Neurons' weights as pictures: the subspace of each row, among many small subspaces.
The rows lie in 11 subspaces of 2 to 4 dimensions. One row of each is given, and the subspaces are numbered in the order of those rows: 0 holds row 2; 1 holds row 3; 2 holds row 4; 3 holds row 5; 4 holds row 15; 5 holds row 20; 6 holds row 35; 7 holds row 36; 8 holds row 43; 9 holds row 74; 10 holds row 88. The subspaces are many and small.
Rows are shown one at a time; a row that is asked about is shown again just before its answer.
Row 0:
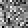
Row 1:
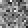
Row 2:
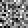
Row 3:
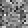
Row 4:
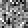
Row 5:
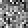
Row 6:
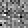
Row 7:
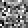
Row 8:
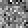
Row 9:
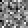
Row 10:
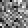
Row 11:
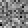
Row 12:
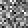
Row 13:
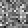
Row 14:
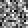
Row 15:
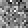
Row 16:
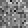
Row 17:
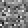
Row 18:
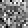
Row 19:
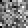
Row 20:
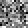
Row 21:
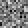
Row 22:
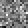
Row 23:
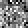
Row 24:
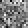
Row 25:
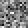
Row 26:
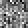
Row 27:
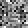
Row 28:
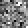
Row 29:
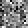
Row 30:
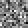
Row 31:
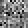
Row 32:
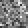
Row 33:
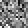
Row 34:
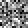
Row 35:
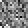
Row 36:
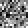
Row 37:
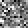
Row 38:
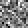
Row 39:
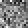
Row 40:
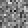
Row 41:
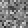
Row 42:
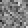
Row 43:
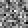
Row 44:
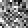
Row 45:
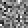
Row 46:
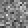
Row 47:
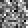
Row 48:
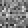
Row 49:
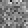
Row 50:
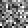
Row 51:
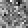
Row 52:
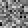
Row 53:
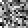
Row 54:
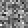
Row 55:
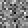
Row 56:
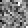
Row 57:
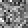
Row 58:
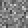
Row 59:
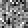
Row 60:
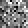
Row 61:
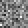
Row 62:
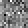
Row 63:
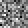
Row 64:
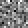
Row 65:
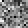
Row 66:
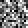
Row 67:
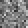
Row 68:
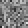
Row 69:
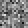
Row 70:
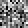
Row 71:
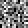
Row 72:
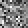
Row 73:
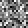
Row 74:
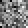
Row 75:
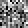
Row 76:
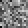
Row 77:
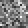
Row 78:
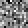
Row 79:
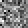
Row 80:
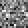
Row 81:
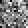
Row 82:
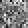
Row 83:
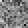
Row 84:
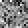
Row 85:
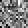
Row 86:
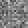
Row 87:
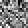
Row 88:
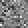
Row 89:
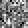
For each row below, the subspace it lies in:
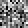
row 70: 0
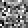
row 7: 7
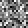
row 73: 5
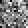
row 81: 9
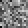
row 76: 6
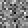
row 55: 7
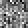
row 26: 3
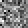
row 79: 2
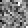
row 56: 5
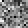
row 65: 10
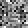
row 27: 1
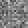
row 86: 1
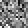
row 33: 6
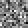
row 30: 8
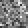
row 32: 1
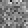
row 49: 0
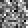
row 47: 8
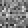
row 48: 7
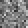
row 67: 8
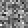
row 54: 2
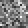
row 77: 1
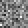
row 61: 0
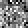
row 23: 0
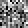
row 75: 0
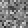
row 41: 5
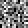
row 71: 7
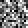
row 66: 8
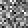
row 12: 7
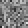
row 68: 7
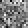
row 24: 3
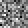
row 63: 0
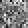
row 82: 3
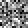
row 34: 4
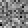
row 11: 4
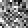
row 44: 4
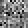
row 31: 10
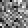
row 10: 4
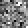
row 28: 5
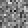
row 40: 9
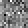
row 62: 10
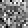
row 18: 3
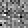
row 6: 3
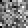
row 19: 9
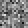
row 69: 2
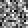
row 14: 8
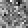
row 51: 1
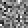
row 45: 7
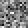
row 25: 5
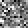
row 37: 10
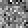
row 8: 0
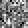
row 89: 2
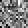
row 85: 6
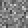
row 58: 7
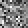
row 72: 7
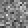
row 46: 5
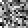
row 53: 6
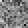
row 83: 10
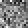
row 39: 3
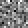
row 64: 6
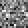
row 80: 7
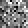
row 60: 4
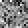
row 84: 10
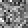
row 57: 2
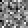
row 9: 1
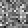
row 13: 1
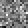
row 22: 5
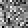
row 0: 7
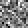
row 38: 6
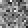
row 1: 9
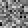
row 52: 9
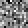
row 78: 6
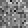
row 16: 4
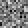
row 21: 9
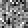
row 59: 2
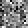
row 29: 1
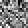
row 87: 6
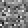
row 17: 7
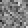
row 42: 5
